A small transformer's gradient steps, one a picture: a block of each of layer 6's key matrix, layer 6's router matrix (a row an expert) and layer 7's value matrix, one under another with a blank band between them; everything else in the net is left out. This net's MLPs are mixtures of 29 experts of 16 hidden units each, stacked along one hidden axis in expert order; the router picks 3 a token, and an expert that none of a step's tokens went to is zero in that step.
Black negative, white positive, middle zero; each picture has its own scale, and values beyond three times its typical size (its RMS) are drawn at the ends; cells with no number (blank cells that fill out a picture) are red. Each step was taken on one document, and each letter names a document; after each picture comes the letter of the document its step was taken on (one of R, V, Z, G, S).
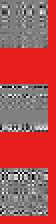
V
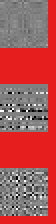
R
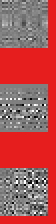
R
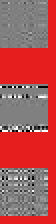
V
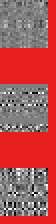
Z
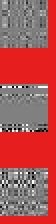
V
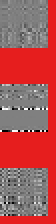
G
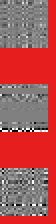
V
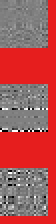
G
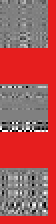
V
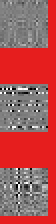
R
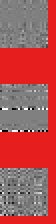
G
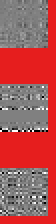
G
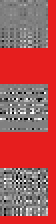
R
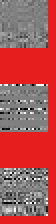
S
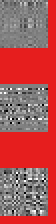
R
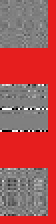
G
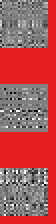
R
